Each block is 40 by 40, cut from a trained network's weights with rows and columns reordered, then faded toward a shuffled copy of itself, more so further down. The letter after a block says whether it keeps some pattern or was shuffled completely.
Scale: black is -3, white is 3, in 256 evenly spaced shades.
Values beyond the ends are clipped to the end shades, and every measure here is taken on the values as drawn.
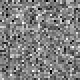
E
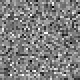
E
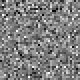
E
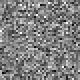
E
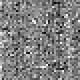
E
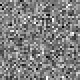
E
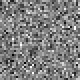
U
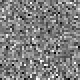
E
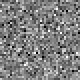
E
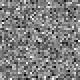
U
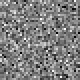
U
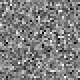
U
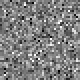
U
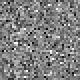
U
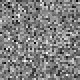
E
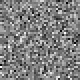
U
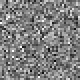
E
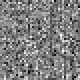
E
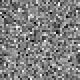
U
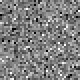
U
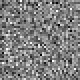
E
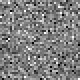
U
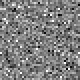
U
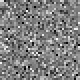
U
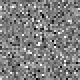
U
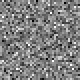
U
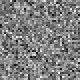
U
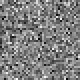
U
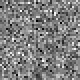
E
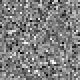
U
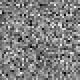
E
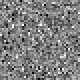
U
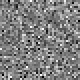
E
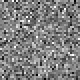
U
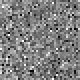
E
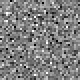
U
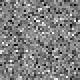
U
